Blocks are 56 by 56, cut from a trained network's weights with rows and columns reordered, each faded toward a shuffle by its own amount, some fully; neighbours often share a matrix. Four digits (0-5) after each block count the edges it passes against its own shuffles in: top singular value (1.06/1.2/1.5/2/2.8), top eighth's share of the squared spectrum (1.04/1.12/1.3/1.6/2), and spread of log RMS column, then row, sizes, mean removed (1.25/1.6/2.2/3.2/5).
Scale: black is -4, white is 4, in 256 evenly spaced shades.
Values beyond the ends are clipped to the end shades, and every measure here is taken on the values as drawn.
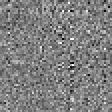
3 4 2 2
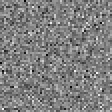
2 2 1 0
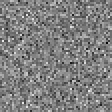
0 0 0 0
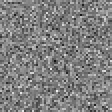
0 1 0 0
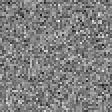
0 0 0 0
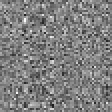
4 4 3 1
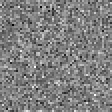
1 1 0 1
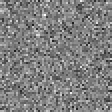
0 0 0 0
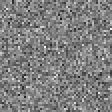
2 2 0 0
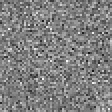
2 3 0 1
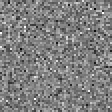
0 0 0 0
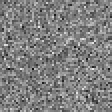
2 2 0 1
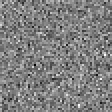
2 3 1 1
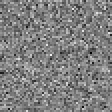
0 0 0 0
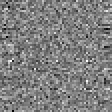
3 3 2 2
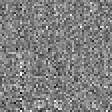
3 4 2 2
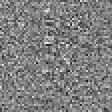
3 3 2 1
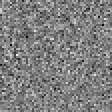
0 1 0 0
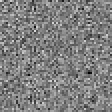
3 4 2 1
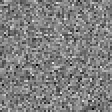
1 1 0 0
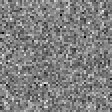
2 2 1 0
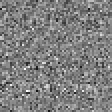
3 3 1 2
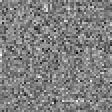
2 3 1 1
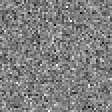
0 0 0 0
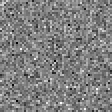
1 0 0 0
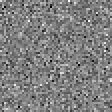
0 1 0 0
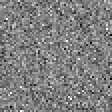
1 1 0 0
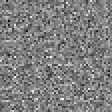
2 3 1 1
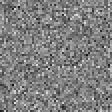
1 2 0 1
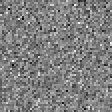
1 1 0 0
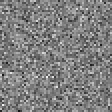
1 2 0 0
